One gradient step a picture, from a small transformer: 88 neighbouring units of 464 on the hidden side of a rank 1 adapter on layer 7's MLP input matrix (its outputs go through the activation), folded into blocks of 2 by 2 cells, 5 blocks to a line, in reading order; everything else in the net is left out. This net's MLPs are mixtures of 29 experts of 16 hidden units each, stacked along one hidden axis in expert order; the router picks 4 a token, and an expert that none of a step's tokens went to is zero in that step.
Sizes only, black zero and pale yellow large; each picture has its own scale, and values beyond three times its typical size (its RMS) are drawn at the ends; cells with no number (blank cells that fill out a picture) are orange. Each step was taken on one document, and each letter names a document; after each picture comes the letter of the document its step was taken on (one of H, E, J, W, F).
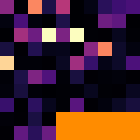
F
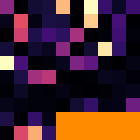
F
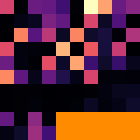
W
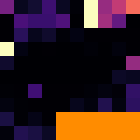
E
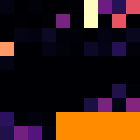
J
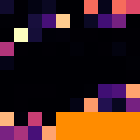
J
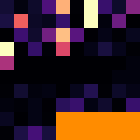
W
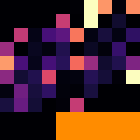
W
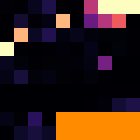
E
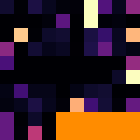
J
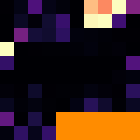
E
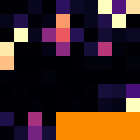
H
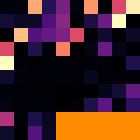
H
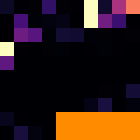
E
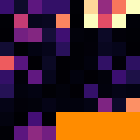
F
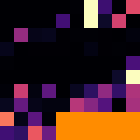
J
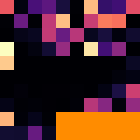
W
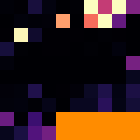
E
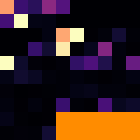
F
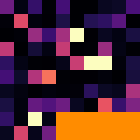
F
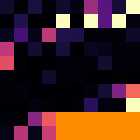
H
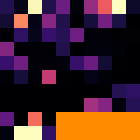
W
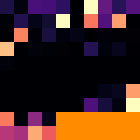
W
